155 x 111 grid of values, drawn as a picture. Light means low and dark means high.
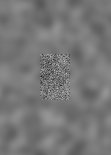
Odd patch: rougher, in the centre. Slope: none. Histogram: heavy tails on both sides. Roughest part: centre. Stripes: none. Seam: none. Mirror symmetry: none.
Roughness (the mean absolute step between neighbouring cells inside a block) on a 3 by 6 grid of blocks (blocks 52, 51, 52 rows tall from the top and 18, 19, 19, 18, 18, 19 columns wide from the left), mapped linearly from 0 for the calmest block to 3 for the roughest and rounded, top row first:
000000 / 003300 / 000000
